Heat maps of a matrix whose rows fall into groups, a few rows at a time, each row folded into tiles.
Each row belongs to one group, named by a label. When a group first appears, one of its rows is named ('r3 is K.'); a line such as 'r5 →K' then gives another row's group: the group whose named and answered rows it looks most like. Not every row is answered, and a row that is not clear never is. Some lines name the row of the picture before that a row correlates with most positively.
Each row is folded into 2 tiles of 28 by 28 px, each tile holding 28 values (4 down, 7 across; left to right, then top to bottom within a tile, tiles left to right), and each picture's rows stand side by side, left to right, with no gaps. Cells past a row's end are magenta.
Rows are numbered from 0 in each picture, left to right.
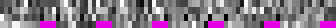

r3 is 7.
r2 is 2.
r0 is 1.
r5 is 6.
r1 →2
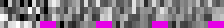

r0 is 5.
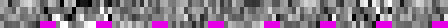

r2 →5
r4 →2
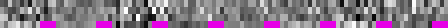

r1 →2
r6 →5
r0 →5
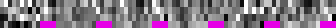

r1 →7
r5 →2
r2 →2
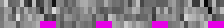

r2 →1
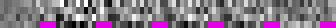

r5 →5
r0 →7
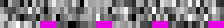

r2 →7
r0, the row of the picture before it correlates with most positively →5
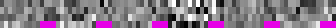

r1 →7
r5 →2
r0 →6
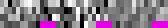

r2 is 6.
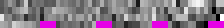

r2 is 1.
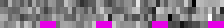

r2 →1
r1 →2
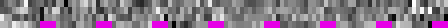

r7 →6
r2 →2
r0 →1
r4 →2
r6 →2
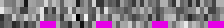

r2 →5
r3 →5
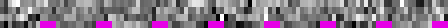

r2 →1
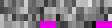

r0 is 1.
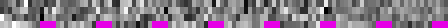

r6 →1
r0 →1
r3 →7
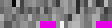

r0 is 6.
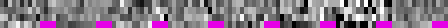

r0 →5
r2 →2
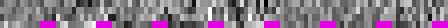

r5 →7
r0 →6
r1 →2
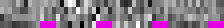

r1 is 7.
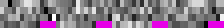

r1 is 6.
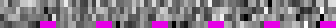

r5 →7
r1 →2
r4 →7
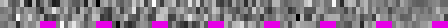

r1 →6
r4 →5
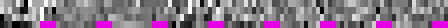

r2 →1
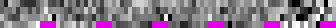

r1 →5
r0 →2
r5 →7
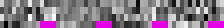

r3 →5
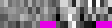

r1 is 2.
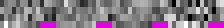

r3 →5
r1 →2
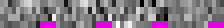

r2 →6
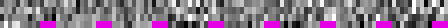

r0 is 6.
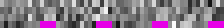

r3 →6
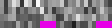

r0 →7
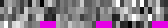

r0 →6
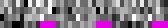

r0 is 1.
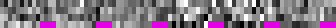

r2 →6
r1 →1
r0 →5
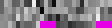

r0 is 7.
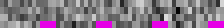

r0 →5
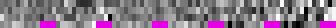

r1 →2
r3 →5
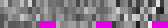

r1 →5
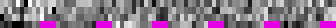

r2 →6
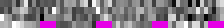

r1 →7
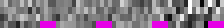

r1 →6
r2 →2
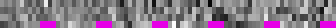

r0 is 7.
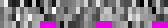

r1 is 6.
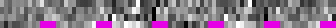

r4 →1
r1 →2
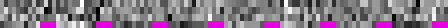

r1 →1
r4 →7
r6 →7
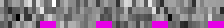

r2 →7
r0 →7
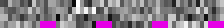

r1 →6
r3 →5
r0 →5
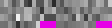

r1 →7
